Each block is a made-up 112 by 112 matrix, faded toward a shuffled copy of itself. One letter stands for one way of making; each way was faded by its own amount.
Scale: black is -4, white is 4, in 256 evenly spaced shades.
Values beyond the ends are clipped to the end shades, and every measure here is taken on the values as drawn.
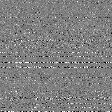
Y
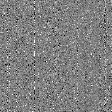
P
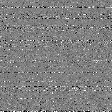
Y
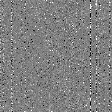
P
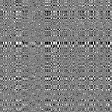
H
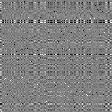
H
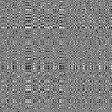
H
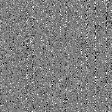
P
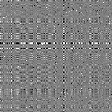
H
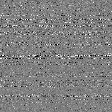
Y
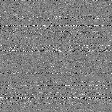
Y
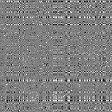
H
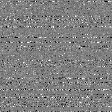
Y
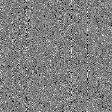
P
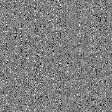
P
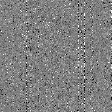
P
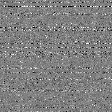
Y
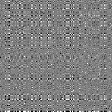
H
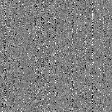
P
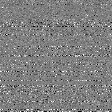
Y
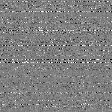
Y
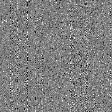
P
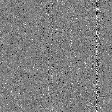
P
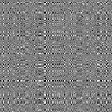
H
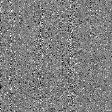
P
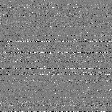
Y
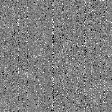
P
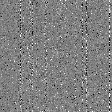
P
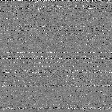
Y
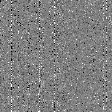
P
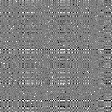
H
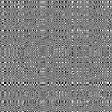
H
